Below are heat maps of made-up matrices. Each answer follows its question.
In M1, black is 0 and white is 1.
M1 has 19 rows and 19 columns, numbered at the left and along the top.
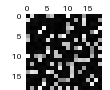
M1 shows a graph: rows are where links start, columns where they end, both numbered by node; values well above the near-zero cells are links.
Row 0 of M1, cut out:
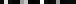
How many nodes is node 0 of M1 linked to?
5
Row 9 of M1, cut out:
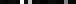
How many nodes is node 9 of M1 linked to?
3
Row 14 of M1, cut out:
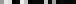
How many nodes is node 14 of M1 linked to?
7
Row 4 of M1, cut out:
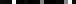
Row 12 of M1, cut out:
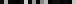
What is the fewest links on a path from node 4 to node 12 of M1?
2
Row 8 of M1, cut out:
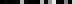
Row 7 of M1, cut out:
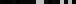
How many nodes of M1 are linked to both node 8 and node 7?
1
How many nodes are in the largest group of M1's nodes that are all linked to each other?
4
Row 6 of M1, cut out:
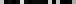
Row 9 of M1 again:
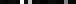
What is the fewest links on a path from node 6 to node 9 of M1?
2
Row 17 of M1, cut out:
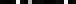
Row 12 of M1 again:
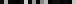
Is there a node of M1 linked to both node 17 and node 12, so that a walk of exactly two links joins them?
no
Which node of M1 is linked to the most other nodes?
node 10
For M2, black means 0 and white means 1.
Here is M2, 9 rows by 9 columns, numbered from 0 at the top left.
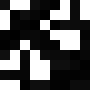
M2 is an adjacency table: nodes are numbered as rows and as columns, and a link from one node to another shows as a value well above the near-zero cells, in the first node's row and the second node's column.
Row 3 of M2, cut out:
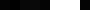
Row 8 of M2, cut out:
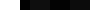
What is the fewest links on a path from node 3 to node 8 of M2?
3
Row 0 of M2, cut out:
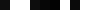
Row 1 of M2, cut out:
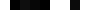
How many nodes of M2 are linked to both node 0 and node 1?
2
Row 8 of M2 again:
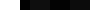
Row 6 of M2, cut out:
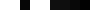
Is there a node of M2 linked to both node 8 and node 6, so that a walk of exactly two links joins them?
yes
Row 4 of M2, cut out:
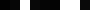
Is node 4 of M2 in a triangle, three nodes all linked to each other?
no
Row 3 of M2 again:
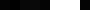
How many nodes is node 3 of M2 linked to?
3
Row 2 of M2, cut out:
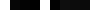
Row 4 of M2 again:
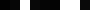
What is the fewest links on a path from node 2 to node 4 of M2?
1
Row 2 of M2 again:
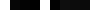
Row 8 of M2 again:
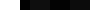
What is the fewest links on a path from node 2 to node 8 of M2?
2
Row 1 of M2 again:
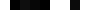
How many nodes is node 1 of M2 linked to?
4
